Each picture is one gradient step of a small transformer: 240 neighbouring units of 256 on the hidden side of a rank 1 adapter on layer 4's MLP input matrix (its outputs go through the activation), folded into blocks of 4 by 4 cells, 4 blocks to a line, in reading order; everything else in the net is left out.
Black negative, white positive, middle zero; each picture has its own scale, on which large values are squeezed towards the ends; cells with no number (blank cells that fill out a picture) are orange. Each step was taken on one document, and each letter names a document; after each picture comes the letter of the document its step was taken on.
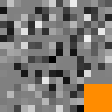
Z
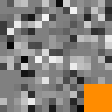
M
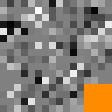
Z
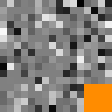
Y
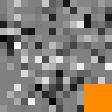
M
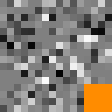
M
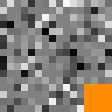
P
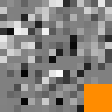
Z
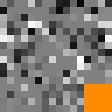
Y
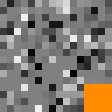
Y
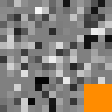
M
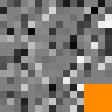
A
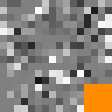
Z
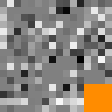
Y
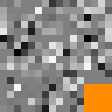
A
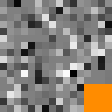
A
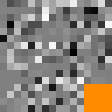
Z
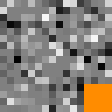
Y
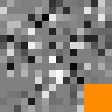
M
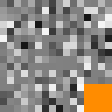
Z
